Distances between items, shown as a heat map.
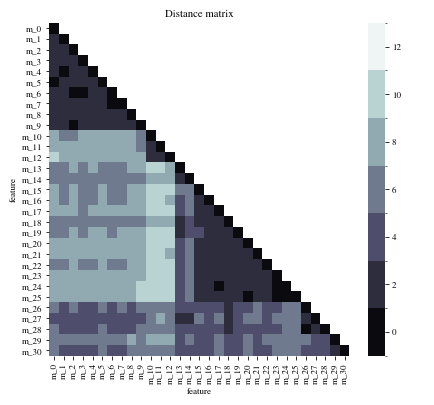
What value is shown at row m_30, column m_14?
4
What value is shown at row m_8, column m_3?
2
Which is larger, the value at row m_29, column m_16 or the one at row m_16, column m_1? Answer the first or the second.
the second
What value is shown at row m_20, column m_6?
8
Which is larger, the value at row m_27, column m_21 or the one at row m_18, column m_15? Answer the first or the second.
the first
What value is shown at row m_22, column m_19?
2
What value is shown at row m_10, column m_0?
8
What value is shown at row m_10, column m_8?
8
